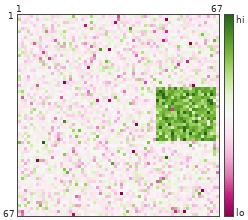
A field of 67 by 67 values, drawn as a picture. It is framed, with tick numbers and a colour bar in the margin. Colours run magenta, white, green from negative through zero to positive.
Overall the values sit about 50% of the way up the scale. An odd patch, higher than its surroundings, sits in the middle right. The ninth with the highest average is the middle right. There are no regular stripes.
